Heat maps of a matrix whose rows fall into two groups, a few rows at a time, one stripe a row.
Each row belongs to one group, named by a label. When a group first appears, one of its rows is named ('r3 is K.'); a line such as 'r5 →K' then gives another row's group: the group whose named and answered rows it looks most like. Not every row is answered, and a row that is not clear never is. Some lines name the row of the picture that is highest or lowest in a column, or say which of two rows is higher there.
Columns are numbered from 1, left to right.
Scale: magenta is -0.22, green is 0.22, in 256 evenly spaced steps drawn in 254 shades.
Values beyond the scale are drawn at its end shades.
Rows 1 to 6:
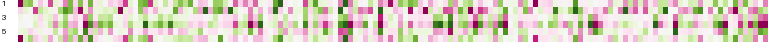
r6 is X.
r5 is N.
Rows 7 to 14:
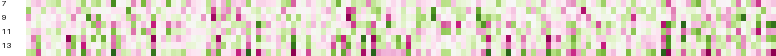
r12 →N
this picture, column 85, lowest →10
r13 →N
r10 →N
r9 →X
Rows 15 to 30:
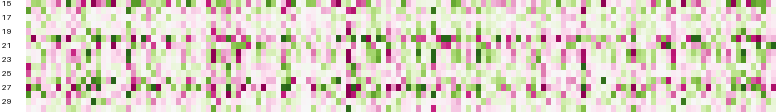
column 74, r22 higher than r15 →No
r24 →X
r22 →X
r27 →X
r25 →X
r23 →X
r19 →X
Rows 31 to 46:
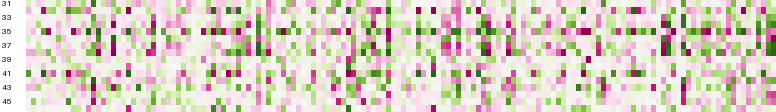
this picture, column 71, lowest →32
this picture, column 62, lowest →43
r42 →N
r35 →X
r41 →X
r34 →N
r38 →N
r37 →N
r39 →X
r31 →N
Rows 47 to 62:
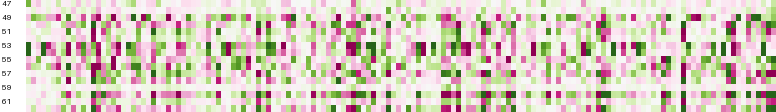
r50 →N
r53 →X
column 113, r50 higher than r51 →No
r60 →N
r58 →N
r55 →N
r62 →N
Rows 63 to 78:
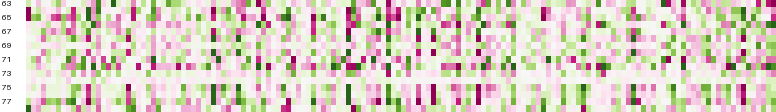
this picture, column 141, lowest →72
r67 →X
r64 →X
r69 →N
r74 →N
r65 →X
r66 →N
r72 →N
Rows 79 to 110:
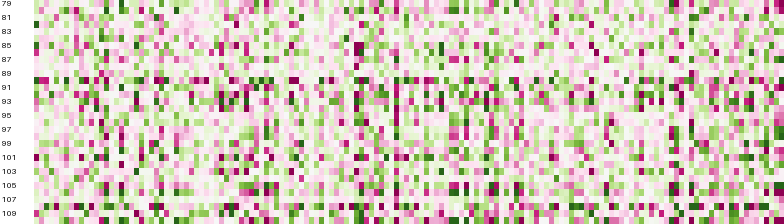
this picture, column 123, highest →92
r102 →N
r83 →N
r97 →N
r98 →N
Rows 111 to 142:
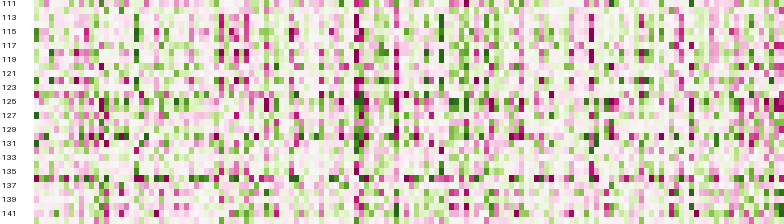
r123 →X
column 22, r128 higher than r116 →No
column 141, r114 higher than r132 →No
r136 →X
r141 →N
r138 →N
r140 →N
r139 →X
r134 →X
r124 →X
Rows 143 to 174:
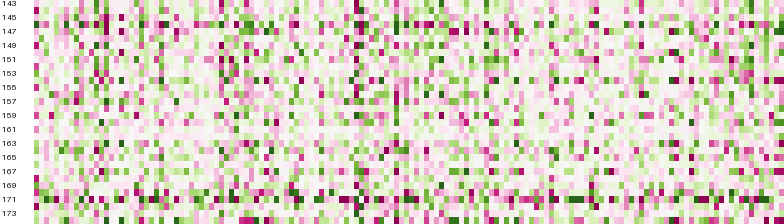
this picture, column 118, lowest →159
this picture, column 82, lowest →159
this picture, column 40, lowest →151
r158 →N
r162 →N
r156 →X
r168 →X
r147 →N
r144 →X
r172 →X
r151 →X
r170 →X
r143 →X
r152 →X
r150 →N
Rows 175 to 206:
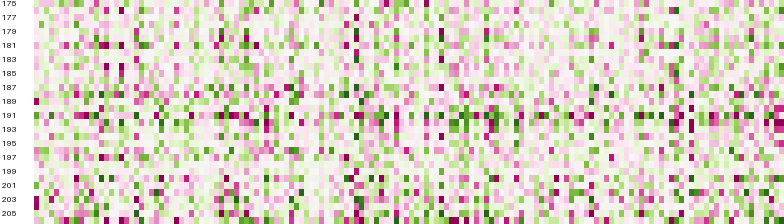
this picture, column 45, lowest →181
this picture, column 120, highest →202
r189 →X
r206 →N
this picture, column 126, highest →191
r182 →X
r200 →N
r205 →X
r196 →X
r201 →X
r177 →X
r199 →X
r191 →X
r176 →N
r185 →N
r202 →N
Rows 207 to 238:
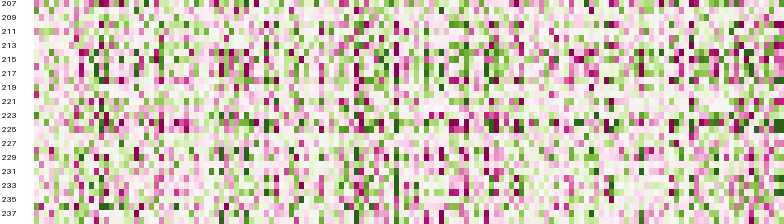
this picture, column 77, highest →233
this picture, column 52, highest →228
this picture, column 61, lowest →214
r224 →N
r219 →X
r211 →X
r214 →X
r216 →X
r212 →N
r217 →X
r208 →X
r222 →N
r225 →N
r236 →N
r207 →N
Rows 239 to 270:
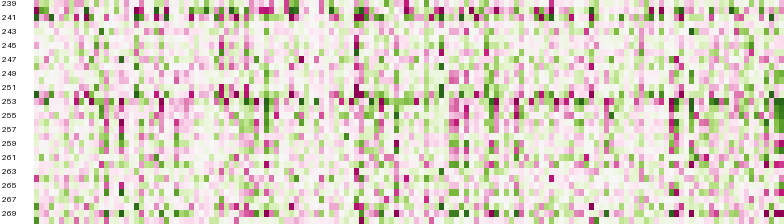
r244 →X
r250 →N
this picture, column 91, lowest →246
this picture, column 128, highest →269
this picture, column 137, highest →253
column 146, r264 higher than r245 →Yes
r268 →X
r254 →N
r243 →N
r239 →X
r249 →N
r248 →X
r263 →X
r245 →X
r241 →X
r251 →X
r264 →X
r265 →N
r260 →N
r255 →N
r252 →X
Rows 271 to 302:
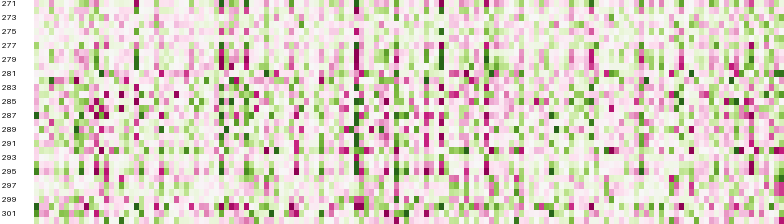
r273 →N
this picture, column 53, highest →282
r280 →X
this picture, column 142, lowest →292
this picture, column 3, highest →286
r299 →N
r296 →N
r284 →N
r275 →X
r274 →N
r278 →X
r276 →N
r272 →X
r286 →N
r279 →X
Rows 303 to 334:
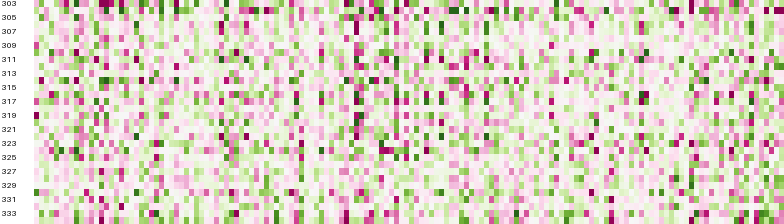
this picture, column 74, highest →324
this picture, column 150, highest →312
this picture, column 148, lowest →324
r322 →X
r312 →N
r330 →X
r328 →N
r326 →N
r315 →N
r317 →X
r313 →N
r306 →X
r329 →N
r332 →N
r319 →X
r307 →X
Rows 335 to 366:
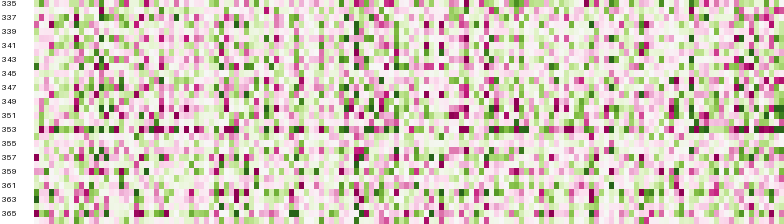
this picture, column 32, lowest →362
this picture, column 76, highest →359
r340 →N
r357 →X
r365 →X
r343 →N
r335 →N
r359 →N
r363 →X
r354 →X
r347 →N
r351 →N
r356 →N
